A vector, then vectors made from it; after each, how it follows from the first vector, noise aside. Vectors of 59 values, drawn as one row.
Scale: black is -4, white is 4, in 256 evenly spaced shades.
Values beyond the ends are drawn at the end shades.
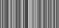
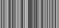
negated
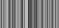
negated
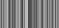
negated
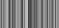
negated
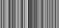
negated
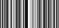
scaled up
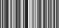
scaled up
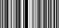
scaled up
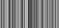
negated
